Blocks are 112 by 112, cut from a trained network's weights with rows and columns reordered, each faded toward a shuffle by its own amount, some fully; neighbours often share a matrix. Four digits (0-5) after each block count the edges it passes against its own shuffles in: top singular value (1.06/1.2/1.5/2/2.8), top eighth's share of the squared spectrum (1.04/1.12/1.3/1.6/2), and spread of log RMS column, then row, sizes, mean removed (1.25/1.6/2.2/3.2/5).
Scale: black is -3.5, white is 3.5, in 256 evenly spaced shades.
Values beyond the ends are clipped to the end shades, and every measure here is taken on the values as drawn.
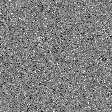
0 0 0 0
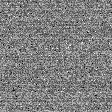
3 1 0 0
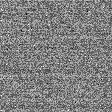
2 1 0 0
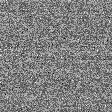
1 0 0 0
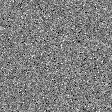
0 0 0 0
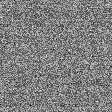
1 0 0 0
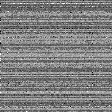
5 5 2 3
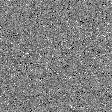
0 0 0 0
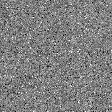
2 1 0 1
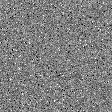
0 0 0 0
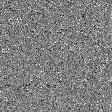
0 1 0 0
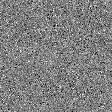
1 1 0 0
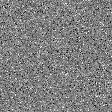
1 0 0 0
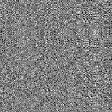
4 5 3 3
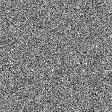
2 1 0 0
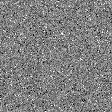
2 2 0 0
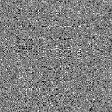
4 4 2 3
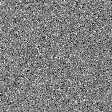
1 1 0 0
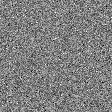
1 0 0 0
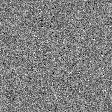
1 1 0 0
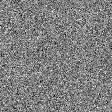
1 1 0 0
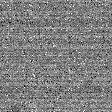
3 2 1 0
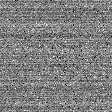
4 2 1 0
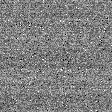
2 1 0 0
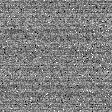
3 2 1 0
